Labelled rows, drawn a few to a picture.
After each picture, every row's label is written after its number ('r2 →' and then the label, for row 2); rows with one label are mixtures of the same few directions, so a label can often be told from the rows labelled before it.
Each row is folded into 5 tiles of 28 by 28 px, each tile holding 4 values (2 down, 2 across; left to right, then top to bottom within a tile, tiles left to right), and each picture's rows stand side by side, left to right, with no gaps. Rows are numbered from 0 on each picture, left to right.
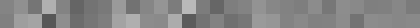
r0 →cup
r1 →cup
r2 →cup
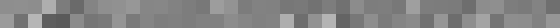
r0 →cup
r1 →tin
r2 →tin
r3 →cup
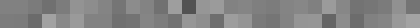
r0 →cup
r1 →cup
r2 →cup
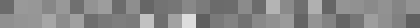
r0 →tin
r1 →tin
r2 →cup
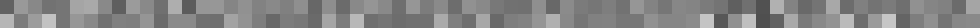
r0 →tin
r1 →cup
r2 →cup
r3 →cup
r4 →tin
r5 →tin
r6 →tin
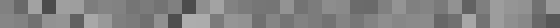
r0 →cup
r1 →cup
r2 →tin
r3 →cup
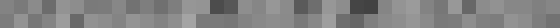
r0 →cup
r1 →tin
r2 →tin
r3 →cup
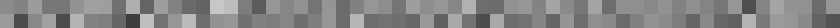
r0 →cup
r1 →tin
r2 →cup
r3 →cup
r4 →cup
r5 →cup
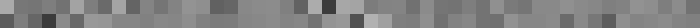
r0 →tin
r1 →tin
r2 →cup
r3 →tin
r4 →tin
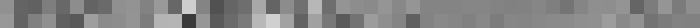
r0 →tin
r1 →cup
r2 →cup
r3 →cup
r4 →tin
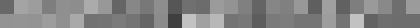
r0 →tin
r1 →cup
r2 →cup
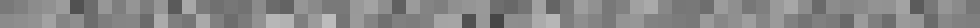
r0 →tin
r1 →cup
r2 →tin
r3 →cup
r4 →tin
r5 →tin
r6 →tin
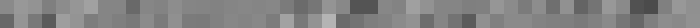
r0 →tin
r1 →cup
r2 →tin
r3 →tin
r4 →tin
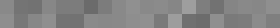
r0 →tin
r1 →cup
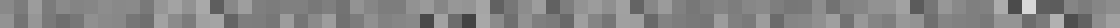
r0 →cup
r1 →tin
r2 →tin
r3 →tin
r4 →tin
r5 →cup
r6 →tin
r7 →cup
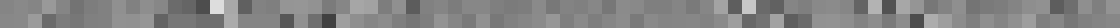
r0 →cup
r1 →tin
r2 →tin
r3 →cup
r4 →cup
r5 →cup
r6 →cup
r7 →tin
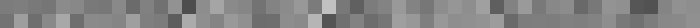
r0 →cup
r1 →cup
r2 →cup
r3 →tin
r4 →tin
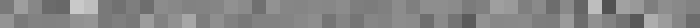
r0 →tin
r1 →tin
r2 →cup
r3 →tin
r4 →cup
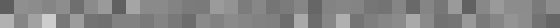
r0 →tin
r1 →tin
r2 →cup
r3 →cup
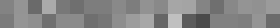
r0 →cup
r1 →cup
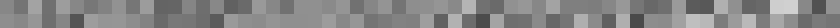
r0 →cup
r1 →tin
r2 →tin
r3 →cup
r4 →cup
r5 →tin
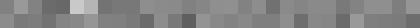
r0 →tin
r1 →tin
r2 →cup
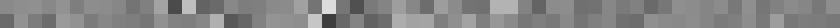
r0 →tin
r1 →cup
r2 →cup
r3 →tin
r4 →tin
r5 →cup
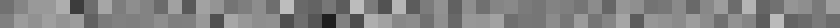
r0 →tin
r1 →cup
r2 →tin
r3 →cup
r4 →cup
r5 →cup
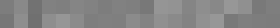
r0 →cup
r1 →tin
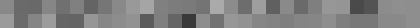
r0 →tin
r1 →tin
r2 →tin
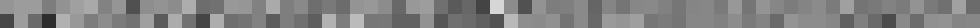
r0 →tin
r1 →cup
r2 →cup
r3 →tin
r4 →cup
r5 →cup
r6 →tin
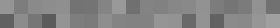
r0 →tin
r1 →cup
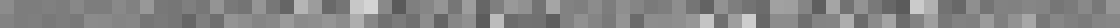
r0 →tin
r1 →tin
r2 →tin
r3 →cup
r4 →cup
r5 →tin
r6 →tin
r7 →tin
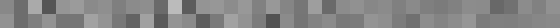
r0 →cup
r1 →cup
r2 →cup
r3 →tin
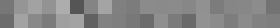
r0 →tin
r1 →tin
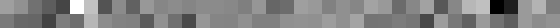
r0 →tin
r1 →tin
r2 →tin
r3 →tin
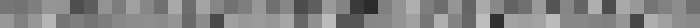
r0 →tin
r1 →cup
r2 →tin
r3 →cup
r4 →cup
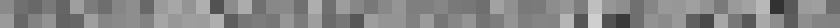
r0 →tin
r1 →tin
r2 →cup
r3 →tin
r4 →cup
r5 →tin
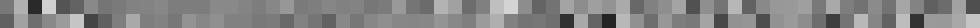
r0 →cup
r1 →cup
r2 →tin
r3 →tin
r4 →tin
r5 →cup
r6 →cup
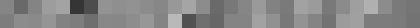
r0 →tin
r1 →cup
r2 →tin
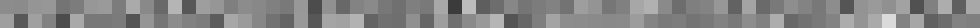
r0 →cup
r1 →cup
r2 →cup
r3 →cup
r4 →tin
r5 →cup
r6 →tin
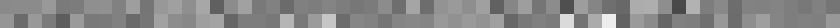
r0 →cup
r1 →tin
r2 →tin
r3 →tin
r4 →tin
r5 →cup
